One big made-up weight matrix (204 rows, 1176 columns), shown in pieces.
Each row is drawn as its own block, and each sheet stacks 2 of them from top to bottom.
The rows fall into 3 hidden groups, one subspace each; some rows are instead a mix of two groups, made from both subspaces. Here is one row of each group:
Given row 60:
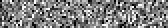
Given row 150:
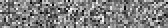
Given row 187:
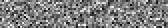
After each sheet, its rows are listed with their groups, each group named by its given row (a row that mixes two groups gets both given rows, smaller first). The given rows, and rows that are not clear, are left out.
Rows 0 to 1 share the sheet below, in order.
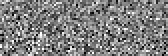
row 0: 150 and 187
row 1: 60
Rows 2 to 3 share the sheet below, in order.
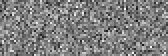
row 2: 150
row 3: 60
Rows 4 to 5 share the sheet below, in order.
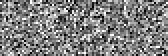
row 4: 150
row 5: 187
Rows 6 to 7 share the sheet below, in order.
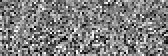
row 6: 60
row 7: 150
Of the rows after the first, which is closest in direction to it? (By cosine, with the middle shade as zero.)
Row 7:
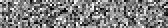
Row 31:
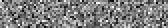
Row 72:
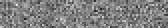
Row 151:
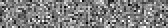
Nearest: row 72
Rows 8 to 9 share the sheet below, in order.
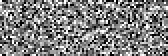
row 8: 60
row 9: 150 and 187
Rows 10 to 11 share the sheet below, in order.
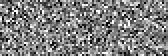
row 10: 60 and 187
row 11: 60 and 187
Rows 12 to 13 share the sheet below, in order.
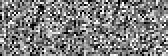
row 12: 60
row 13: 60 and 150
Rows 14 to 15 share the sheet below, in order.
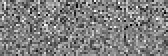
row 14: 150
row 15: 150
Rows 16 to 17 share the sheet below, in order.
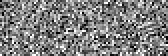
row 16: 60
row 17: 150
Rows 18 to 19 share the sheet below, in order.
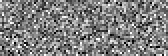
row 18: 60
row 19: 187
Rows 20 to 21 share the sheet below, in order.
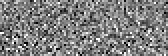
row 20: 150
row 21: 187
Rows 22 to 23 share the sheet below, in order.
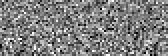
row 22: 187
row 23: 60
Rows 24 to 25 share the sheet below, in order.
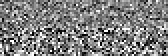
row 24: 187
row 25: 60
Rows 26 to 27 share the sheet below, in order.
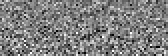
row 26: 187
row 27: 187
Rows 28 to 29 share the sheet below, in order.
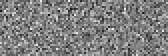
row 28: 150
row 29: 187
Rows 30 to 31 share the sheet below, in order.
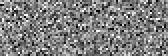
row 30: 187
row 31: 60 and 187
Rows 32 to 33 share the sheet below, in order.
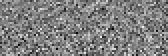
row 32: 150 and 187
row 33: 187
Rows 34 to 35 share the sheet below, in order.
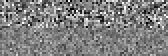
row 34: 60 and 150
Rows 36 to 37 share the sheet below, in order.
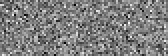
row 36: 187
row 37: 150
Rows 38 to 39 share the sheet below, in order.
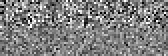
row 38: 60 and 150
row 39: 150 and 187
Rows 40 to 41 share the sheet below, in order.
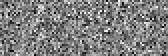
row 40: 60
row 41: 60
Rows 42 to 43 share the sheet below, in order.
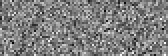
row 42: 60
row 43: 60
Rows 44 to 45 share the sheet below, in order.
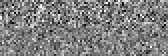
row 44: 60
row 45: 60
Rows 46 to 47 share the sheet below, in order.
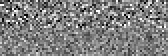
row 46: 187
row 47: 187
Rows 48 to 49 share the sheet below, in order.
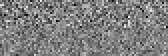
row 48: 187
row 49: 60
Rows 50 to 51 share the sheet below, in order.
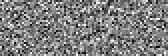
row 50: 187
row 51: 187
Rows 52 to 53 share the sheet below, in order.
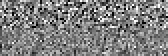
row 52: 150
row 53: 60
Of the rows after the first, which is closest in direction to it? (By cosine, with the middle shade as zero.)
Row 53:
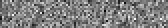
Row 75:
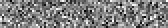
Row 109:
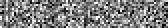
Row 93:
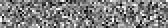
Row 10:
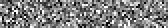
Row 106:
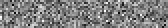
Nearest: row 109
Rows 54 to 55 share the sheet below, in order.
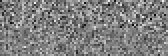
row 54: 60
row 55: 150
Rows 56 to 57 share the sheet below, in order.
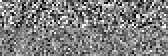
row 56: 60
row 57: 60
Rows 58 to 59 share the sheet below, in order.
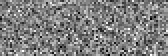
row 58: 60
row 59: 60 and 150
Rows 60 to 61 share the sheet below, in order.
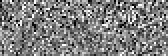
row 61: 60
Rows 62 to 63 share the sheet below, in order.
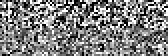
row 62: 150
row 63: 150
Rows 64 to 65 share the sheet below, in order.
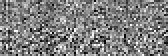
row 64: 150
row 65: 150
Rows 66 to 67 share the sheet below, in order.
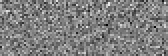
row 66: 60 and 187
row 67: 187
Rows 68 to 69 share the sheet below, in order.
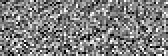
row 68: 150 and 187
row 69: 187
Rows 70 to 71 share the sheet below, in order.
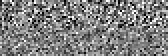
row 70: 60
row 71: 187
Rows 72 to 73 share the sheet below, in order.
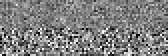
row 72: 150
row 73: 150 and 187
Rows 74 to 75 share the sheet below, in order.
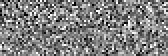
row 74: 150 and 187
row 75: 60
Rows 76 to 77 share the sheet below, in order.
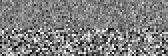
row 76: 60
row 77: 187
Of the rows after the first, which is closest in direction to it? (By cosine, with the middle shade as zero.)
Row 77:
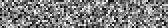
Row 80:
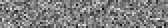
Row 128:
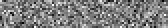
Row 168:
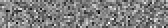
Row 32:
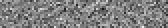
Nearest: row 80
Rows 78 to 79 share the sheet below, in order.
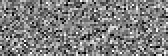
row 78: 150
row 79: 187
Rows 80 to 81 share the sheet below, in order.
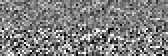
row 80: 187
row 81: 187
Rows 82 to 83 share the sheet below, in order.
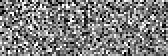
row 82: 60
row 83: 187
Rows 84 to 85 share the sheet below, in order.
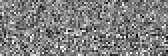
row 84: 60
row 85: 150
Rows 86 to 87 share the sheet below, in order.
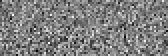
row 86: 60
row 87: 150
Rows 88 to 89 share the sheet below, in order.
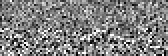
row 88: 60
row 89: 187
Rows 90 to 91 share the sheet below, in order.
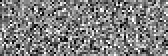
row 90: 60 and 150
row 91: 150
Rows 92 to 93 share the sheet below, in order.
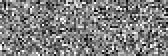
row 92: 150
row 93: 60
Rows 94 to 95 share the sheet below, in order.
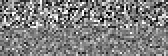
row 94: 150
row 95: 187
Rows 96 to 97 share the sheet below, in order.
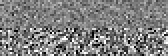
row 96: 60 and 187
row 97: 150
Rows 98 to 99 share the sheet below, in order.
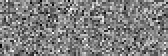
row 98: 150
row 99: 60
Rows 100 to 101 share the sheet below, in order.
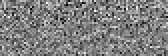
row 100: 150
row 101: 187
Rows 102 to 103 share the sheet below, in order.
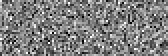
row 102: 60
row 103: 60 and 150
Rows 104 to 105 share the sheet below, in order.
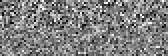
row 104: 60
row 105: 187
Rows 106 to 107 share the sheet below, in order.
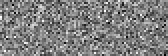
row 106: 60
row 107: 150 and 187
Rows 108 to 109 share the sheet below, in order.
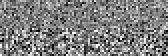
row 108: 150
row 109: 60 and 150
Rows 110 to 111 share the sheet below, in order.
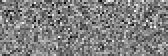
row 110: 60
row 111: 150
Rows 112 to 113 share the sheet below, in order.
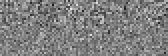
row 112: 150
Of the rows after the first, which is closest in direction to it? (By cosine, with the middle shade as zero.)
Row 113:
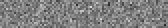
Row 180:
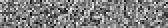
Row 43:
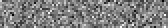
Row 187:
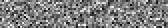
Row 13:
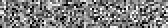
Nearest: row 187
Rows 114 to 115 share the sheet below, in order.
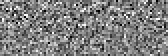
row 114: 187
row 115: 150
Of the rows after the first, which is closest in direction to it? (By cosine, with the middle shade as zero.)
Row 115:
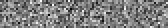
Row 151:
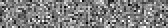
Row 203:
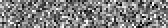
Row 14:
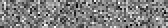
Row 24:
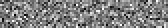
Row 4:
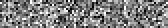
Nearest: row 4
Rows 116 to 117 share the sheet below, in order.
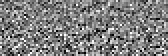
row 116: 187
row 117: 187
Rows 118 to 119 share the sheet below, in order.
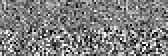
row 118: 150
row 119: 60
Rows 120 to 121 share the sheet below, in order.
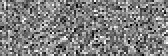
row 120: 150
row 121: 150
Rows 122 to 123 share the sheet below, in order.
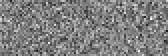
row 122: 60
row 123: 150
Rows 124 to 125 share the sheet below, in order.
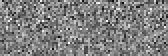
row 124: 60 and 187
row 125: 60 and 150
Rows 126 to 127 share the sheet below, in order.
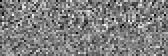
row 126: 60
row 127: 187
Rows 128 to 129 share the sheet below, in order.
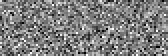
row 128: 60
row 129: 187
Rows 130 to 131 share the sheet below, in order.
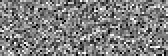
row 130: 150
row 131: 187
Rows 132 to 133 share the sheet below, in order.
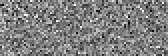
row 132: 187
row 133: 187
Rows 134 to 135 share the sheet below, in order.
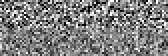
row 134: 187
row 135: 60 and 150
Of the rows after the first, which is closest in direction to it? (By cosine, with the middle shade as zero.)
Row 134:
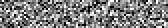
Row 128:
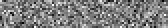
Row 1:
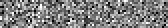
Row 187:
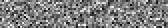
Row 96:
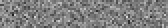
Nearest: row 1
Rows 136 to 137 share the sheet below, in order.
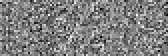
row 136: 150
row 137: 150
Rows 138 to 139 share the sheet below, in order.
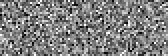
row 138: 150 and 187
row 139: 60
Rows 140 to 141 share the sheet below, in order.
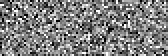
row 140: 187
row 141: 60 and 187
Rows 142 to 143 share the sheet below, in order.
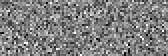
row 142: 60 and 187
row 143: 187
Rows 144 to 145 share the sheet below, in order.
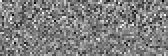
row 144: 60
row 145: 187
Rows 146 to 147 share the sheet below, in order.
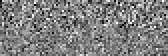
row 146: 60
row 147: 150 and 187
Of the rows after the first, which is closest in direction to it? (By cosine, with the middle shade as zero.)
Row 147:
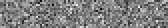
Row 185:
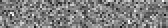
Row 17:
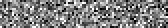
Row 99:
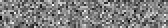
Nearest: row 17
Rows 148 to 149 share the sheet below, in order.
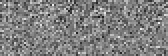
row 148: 150
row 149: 187
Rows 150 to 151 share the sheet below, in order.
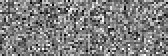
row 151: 60 and 187
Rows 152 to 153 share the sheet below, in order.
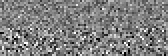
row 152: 187
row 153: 187
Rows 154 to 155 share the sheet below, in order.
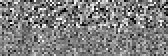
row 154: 150
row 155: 60 and 150
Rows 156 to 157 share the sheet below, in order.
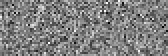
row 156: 60
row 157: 150
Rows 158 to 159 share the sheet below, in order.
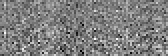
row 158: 150
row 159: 150
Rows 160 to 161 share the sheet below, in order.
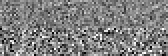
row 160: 60 and 150
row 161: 60
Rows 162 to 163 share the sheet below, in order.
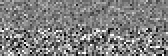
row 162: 187
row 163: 187
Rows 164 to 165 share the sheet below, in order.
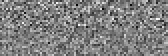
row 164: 187
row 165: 150
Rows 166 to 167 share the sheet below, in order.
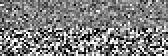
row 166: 187
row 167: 187
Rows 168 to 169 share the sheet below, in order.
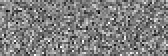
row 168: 60 and 187
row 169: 60 and 150
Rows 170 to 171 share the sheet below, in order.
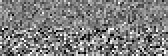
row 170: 60
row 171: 187
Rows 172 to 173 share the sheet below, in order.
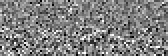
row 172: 150 and 187
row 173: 187
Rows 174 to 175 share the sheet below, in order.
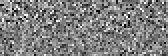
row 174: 187
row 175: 60
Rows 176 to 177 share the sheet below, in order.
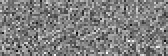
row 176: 150
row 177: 150 and 187
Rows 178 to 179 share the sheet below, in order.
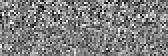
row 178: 60
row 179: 60
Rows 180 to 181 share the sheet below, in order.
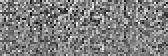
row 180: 150
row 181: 150
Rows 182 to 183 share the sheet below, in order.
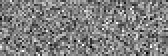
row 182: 60
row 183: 60 and 150
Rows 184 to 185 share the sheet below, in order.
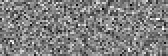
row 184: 187
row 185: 60
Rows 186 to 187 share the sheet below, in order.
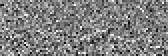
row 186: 187
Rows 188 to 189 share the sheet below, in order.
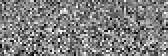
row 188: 150
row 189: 60
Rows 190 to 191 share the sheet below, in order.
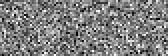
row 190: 187
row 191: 150
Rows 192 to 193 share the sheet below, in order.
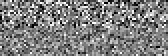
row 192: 60
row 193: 187
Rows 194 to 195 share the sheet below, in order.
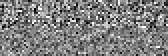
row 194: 60 and 150
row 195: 187
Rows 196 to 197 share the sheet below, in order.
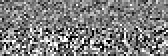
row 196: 187
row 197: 150
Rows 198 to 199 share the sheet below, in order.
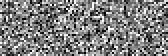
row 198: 150
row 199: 187
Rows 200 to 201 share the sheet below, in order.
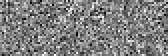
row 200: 150
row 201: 150
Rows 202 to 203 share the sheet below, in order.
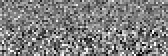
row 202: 187
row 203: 60
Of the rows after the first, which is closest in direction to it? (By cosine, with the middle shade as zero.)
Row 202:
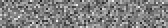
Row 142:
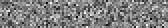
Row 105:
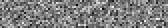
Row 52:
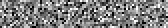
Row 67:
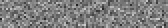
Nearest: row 142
